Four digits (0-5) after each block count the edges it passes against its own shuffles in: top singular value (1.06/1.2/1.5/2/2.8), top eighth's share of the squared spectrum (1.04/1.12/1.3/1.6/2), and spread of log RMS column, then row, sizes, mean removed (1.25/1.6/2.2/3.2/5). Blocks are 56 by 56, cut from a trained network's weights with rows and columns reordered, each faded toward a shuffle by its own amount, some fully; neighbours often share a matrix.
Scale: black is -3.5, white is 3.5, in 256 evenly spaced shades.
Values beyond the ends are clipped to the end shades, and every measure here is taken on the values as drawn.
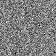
0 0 0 0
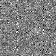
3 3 1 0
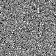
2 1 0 0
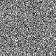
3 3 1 1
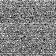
3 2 0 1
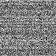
3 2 0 0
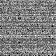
3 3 1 1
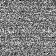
2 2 0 1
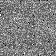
0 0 0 0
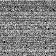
3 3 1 1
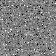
2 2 0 1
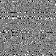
4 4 1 3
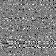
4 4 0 3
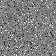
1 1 0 0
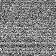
3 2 0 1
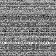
4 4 1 2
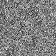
2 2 0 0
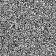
1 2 0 0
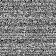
3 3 0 0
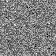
0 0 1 0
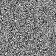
0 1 0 0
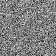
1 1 0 0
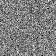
2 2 0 0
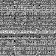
4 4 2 2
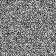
0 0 0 0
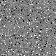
1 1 0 0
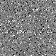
2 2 0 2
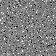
0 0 0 0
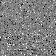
2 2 0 1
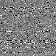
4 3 0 3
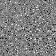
3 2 0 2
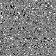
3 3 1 2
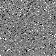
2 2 0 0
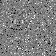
1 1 0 0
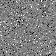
0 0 0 0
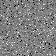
0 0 0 0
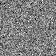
0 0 0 0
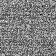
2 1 0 0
